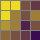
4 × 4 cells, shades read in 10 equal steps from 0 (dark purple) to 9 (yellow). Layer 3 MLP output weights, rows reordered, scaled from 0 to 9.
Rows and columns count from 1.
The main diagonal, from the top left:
9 5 1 0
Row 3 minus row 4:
2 2 -1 3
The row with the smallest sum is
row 4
